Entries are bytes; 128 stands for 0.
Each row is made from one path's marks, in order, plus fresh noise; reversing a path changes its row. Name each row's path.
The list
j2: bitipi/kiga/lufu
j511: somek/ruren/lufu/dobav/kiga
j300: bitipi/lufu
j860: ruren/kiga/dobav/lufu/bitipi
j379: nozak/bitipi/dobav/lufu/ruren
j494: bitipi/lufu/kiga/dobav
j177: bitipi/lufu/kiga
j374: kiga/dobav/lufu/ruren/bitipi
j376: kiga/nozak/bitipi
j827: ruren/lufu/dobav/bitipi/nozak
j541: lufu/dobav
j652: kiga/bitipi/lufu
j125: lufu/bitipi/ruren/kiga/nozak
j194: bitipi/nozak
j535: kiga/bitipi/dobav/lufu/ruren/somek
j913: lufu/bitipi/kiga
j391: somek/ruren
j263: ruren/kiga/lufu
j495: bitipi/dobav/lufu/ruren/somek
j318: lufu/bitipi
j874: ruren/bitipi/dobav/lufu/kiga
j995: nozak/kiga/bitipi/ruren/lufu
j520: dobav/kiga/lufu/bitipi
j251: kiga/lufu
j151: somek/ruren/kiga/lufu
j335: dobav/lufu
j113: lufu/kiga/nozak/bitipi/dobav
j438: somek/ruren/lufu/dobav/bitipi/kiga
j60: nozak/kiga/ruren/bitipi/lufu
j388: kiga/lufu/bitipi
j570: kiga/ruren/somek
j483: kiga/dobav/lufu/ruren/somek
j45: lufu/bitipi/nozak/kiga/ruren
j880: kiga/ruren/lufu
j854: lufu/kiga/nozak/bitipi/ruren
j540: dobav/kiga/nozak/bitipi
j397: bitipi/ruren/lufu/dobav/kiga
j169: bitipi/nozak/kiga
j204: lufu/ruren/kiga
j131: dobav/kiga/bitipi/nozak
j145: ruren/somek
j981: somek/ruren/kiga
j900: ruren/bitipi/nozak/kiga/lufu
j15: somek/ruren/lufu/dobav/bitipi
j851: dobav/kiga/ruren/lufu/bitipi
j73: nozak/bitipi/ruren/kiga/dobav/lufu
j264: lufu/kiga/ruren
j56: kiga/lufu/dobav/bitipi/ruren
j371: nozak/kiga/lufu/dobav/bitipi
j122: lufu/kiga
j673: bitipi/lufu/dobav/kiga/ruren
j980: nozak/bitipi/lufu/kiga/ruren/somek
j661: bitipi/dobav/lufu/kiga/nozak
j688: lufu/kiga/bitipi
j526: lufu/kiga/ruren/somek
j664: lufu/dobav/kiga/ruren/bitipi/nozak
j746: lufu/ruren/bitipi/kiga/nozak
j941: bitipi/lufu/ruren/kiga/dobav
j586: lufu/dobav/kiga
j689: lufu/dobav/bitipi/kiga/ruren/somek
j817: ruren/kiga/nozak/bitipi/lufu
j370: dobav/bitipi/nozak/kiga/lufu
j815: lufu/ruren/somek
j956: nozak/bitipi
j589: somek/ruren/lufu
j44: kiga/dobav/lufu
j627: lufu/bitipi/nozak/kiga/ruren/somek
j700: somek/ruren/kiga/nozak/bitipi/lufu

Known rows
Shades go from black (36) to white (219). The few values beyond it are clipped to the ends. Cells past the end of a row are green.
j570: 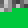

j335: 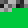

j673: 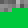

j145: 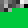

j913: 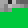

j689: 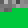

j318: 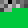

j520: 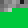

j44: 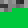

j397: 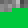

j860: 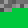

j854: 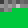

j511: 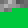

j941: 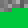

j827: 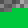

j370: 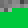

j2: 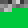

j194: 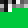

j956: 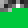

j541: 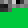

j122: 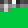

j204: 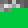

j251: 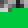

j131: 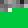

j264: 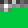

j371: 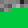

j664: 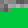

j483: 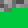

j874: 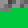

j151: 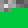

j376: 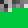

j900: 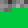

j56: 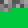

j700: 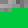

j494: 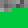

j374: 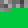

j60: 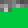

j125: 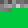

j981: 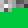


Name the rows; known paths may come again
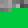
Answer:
j15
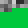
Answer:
j586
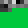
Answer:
j541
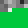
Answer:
j131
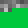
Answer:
j60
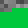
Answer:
j113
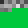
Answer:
j746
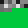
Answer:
j815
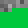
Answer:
j495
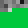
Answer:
j540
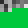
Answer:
j376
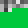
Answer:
j169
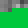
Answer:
j73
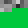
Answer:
j177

